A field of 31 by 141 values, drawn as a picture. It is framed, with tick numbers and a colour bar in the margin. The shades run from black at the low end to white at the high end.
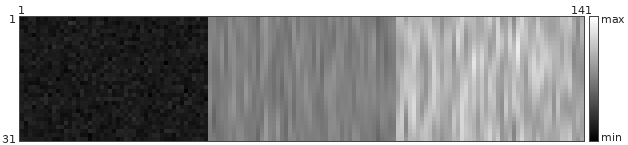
It is made of 1 by 3 panels. Panel 1,1: very low, fine-grained, faint in contrast. Panel 1,2: middling, streaked downward, faint in contrast. Panel 1,3: high, streaked downward.
